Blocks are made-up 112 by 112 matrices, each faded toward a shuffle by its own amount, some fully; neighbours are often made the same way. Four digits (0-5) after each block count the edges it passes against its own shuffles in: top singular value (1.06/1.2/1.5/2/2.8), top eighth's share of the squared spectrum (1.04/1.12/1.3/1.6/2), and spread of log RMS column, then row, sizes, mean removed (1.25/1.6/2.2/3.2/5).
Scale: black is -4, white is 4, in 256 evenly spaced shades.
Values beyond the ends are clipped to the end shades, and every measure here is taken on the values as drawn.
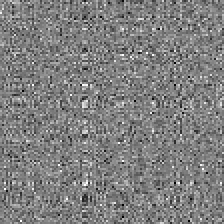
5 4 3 3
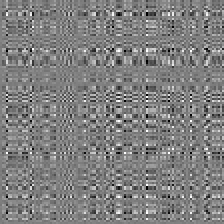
5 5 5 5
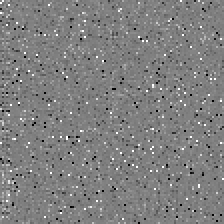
2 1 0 0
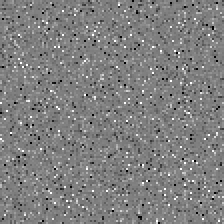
1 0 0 0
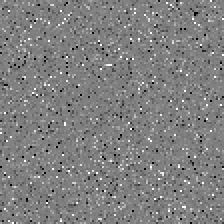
0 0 0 0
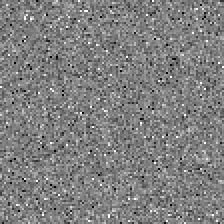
0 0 0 0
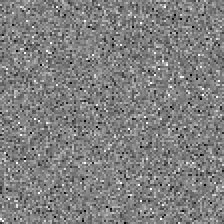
0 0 0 0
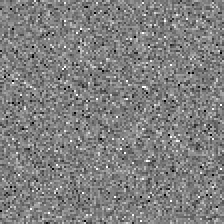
0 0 0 0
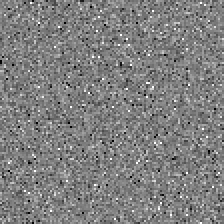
0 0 0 0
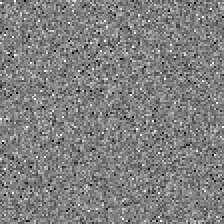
0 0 0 0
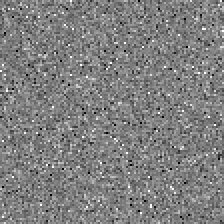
0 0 0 0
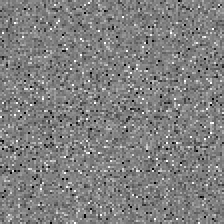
1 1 0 1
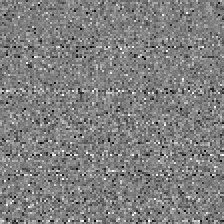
2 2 0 3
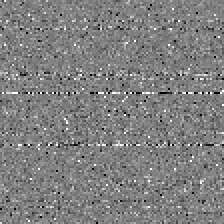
3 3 0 3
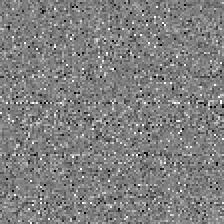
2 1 0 2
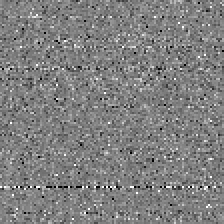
3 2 0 3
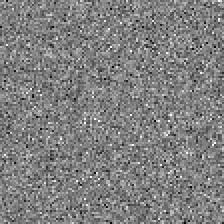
3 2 1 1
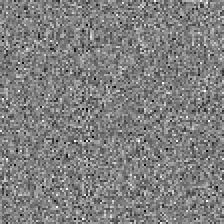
4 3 2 2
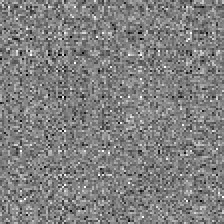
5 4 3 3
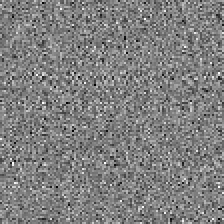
4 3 2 2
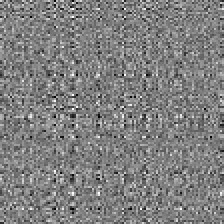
5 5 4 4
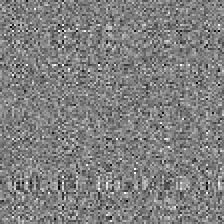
5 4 3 3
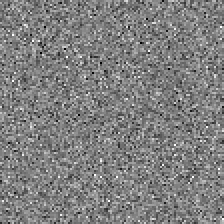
2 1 0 0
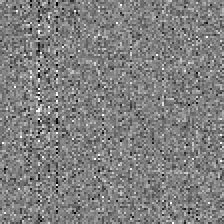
2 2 3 0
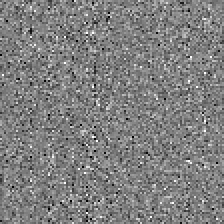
1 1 2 0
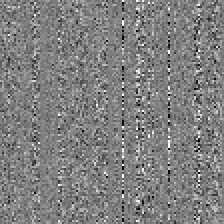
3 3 4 0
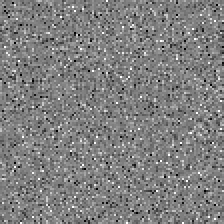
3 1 0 0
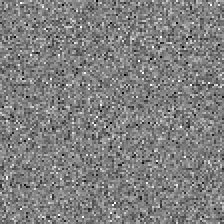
0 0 0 2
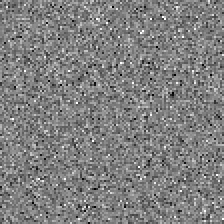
0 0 0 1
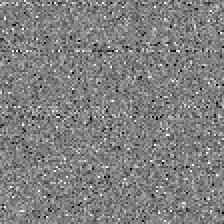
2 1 0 2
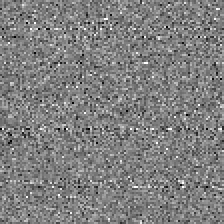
2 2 0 3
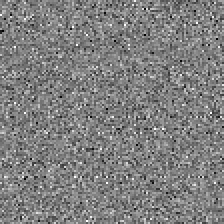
1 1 0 2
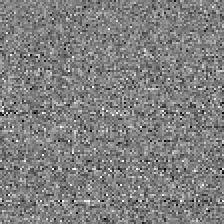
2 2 0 3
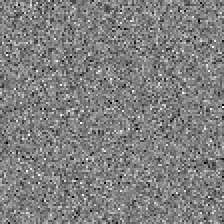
0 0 0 1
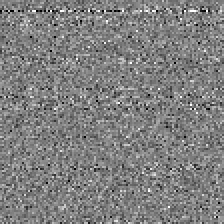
2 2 0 3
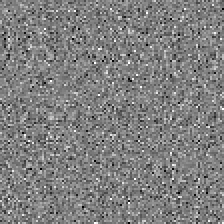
4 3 2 2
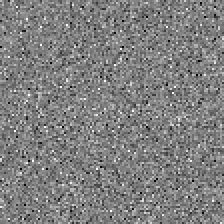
3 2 0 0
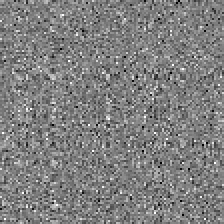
4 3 2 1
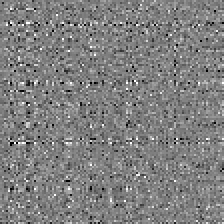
5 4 3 3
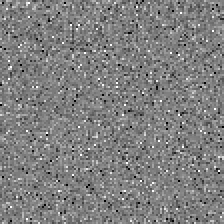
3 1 0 0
